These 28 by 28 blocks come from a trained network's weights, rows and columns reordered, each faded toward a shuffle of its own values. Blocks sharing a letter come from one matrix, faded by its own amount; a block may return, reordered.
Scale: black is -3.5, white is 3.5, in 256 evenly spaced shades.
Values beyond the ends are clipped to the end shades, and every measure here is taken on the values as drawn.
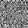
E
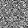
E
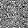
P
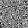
E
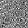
P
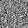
P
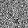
E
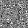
P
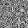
P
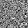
P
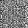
E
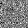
P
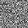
E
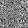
P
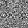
E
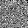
P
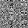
E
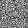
P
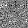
P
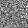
E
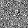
P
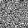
E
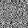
E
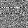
P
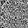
E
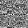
E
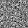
P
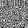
E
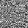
E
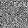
E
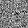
E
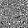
P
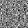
E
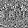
P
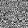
E
